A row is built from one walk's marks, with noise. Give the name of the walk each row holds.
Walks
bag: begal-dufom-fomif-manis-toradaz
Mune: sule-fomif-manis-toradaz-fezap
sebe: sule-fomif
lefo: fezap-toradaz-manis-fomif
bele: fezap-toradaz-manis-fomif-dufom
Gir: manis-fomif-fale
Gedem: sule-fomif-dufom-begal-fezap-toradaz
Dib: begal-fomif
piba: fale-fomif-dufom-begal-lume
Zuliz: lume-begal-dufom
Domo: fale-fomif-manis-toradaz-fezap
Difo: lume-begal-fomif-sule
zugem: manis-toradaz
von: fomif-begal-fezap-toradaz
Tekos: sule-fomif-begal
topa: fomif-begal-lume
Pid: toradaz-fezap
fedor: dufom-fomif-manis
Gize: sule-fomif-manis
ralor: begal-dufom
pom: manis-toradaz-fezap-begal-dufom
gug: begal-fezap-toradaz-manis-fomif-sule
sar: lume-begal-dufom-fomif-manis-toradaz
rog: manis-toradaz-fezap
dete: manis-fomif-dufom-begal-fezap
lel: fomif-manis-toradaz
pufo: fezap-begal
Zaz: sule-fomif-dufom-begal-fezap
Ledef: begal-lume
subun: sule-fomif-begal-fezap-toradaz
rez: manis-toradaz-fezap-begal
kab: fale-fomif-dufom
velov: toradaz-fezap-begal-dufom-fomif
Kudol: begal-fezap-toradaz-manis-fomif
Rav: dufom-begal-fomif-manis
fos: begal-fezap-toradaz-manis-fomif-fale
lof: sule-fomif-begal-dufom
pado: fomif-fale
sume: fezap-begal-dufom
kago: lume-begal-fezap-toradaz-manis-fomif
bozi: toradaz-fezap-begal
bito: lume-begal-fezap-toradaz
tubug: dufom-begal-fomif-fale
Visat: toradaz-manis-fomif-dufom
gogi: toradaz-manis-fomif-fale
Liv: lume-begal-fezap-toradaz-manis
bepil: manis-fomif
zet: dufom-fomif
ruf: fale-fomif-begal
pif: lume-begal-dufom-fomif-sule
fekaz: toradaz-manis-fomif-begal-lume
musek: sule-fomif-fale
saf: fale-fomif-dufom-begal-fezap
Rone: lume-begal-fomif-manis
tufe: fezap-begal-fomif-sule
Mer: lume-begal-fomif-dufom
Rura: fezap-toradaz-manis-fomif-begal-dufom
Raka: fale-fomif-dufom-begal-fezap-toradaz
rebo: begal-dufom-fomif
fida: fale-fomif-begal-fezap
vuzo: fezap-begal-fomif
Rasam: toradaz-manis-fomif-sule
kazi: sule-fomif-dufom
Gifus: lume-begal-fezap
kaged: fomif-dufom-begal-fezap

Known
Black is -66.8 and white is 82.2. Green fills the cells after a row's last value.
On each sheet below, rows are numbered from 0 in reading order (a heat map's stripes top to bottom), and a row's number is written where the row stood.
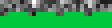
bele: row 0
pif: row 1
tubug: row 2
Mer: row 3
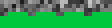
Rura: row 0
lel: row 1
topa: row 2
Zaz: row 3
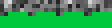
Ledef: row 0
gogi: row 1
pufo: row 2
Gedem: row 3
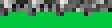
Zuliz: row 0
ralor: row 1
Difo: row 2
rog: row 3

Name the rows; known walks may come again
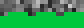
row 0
lefo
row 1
Liv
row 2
musek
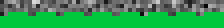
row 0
fida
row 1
Tekos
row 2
gogi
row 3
bag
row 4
Gir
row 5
Pid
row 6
piba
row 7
pado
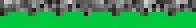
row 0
subun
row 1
dete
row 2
pufo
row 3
Domo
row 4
kago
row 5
ralor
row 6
rez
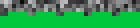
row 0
sar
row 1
zet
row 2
topa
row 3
saf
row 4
Rura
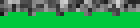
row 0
bozi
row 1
vuzo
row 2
Ledef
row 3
fedor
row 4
Mer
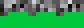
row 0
Gifus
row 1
sebe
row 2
sume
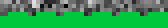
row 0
Rasam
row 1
Zuliz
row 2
ruf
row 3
Gedem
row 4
bele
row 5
Mune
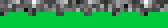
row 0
rog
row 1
lof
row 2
fekaz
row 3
tubug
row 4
velov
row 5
pif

